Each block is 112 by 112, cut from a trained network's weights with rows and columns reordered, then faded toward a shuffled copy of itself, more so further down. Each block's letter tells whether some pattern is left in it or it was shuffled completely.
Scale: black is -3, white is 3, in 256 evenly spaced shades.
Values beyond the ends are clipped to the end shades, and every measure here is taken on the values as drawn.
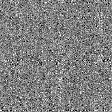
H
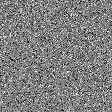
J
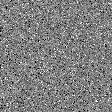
J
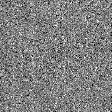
H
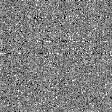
H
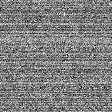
H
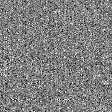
H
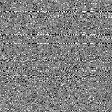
H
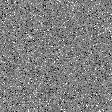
J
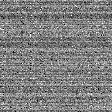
H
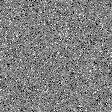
J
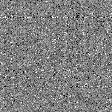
H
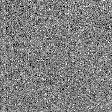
H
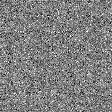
H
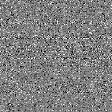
H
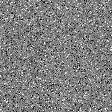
J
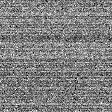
H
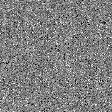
H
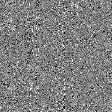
H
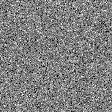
J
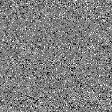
H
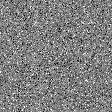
J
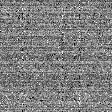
H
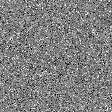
J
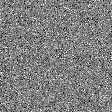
J
